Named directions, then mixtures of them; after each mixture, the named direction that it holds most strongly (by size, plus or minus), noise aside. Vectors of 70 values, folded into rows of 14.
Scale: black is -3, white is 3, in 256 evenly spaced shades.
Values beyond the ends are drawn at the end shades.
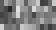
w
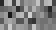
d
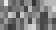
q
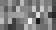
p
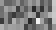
p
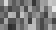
q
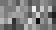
p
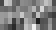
p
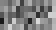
p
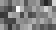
w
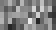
p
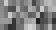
q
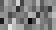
p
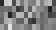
d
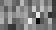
p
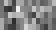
w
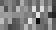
p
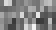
q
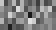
d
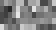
w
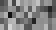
d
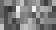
w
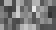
w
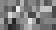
p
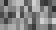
q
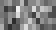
p
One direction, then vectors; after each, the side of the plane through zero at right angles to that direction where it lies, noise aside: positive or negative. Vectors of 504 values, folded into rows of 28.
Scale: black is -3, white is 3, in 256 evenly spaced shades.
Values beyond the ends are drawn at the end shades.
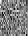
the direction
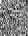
positive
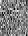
positive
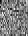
negative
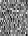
positive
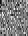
negative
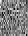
positive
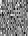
positive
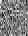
positive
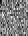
negative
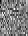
negative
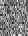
positive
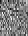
negative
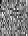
negative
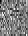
negative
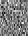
positive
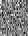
positive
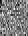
negative
